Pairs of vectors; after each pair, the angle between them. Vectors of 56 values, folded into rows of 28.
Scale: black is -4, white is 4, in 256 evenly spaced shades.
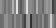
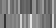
partly opposed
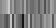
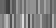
nearly opposite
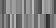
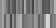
nearly opposite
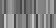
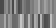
orthogonal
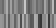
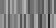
nearly parallel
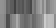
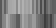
nearly opposite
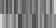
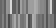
partly opposed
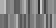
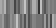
nearly parallel
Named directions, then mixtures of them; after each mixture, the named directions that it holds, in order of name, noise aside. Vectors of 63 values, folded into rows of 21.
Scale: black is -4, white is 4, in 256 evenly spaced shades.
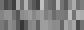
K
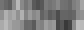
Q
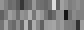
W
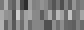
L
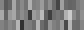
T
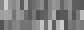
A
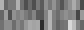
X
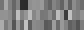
L, W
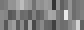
W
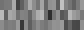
T, W, X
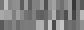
A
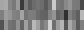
A, W, X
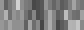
Q, W, X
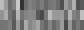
A, L, X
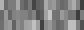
X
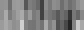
K, Q, T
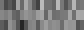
K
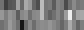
K, T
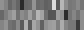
W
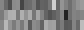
Q, W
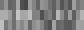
L, Q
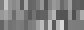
A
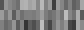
W, X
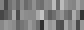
A, L, W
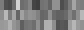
K, Q, X
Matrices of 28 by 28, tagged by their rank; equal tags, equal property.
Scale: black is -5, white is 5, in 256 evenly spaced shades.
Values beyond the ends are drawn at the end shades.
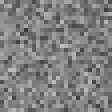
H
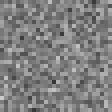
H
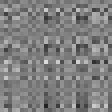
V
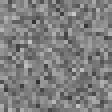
H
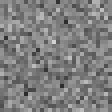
H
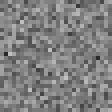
H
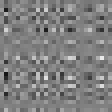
V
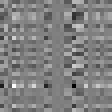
V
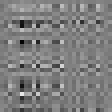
V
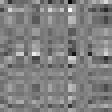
V
